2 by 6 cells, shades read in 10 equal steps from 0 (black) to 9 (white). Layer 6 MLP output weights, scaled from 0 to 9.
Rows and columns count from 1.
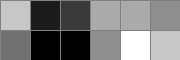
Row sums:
27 25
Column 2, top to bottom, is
1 0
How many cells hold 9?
1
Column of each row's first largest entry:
1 5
